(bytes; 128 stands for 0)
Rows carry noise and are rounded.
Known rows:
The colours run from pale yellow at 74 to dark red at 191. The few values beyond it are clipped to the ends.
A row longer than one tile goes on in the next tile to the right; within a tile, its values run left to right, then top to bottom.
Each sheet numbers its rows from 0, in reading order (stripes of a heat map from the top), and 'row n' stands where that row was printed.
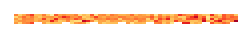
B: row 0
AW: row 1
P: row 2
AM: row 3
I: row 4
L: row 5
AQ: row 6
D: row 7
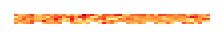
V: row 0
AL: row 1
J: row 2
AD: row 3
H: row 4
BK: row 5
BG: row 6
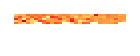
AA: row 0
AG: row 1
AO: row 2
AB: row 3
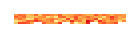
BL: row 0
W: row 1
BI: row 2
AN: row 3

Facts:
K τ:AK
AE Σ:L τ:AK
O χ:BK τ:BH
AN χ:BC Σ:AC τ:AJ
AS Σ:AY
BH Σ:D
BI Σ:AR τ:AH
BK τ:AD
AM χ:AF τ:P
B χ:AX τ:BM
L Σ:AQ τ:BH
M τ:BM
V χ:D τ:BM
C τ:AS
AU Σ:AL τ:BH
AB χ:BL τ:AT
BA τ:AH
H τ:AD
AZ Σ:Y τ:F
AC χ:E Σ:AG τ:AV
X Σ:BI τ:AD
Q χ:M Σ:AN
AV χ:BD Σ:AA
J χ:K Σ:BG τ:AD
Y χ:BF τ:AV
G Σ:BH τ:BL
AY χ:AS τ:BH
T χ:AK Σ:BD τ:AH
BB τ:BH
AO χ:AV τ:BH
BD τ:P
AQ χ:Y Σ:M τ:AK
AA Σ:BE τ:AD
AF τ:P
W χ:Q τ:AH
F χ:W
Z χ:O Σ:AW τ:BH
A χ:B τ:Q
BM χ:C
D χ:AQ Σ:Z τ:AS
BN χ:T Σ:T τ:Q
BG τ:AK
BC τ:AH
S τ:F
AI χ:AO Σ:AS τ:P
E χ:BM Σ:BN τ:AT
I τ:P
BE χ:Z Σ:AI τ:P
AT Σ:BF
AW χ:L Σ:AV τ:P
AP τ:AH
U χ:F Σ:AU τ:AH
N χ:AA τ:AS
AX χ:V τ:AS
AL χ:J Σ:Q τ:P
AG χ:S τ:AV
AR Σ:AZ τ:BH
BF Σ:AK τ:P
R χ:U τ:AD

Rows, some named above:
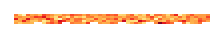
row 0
AW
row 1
AH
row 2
W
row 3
AX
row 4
P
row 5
Q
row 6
AZ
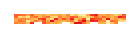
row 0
W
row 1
AY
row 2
BH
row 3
BD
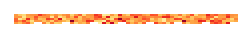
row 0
Z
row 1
BF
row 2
AR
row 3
AV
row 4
K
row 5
BG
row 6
AR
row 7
U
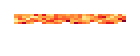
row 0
AT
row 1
D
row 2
F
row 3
AS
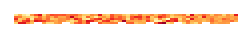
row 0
BH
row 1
X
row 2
AH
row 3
D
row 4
AE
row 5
AK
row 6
E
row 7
BB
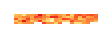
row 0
G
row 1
BG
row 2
X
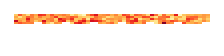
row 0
AU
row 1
Y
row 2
BH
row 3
O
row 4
T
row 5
BM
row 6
M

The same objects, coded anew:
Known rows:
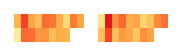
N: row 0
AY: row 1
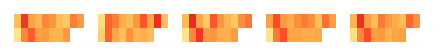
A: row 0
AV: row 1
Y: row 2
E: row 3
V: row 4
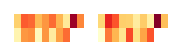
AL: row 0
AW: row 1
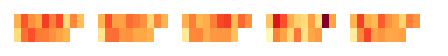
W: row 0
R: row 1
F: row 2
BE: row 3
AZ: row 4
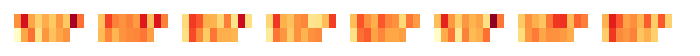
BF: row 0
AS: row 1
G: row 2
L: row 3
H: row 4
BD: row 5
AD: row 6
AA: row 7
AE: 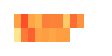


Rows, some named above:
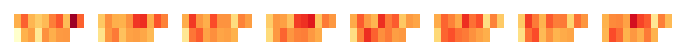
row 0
P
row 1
BM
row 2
M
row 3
AH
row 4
BI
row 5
W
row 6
K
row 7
U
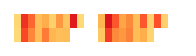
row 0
D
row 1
AA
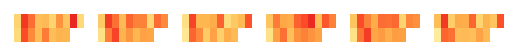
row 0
D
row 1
K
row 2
O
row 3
AK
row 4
J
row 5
AR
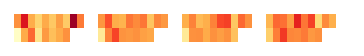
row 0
BF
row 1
X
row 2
F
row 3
T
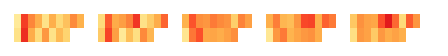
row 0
Z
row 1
AU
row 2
BN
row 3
AT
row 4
Q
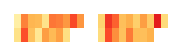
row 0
BH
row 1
D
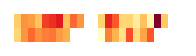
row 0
AH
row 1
AW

